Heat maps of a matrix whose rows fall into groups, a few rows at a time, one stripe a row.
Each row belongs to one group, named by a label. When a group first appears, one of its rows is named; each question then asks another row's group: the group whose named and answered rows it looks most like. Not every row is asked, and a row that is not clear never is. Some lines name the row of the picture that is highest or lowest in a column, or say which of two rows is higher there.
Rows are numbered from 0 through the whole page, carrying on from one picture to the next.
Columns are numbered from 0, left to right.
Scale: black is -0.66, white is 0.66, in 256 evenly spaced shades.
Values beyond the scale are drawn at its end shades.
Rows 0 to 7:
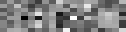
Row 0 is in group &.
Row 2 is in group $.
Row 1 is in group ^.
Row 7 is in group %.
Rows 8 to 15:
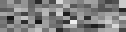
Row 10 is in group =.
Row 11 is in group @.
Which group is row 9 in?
%
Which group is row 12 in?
%
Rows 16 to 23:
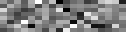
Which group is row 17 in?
@
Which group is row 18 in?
@
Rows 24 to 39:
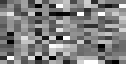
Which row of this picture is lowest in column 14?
35
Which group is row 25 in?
&
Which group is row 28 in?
%
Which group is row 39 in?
^
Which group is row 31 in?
&
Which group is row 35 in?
=
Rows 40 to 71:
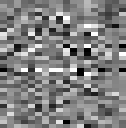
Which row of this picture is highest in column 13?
48
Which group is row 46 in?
^
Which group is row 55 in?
^
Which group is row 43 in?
&
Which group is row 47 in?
@
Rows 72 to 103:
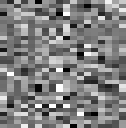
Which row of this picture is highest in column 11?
100
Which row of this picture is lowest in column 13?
100
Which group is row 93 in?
&
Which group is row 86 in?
=
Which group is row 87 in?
=
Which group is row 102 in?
^
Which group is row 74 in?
%
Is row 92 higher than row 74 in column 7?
No
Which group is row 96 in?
@
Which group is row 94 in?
&
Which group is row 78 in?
%
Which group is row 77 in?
$
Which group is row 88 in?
^
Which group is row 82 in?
=
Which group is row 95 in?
^
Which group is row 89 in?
@
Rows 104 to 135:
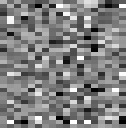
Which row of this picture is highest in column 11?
118
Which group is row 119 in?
@
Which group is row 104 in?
^
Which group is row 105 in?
&
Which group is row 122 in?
%
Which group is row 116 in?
$
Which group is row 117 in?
^
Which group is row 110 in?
$
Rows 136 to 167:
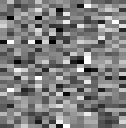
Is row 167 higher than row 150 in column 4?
Yes
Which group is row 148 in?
%
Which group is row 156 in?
$
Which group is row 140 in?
%
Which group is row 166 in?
&
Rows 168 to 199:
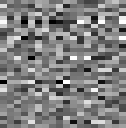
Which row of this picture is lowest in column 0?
188
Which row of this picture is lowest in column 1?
172
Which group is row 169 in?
@
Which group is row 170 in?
&
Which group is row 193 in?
^
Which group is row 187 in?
@
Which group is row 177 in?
%
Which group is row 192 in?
=
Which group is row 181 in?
&
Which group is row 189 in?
@
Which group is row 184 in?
=
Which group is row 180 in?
@
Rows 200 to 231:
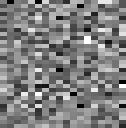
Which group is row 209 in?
$
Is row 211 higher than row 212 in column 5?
Yes
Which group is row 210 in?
^
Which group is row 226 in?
=
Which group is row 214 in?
$
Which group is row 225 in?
%
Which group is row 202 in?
&
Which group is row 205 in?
$
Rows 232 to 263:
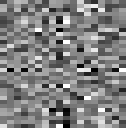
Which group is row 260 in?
@
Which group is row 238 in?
$
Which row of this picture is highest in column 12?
256
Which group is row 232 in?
$
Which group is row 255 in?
^
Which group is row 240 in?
&
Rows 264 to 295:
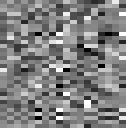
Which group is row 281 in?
@
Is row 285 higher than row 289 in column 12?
No
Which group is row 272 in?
&
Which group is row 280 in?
=
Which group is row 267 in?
%
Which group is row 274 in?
=
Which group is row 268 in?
$
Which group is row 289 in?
$
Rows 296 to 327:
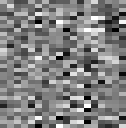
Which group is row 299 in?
=
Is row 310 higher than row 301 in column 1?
No
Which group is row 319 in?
%
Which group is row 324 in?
&
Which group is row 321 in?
$
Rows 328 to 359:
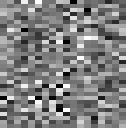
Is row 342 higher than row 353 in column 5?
No
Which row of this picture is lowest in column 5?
352
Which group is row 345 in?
%
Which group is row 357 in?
$
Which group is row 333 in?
^
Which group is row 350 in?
&
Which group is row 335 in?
%
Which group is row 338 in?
@
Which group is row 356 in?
@
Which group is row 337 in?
^
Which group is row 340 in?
@
